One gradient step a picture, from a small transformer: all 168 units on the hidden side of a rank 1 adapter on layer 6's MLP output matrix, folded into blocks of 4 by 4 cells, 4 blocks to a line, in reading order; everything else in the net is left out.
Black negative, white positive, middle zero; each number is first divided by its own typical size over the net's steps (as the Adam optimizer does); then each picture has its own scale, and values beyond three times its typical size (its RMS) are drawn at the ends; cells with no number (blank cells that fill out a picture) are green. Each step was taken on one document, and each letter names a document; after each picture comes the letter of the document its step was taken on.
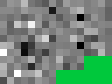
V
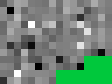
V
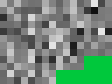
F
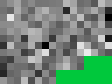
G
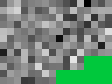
F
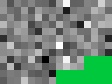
G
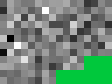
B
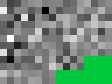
B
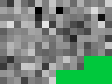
G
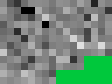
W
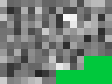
F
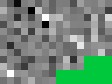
W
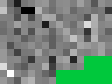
W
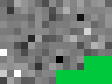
V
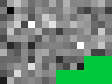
V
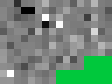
W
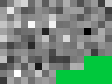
V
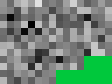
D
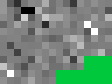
W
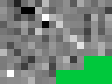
W
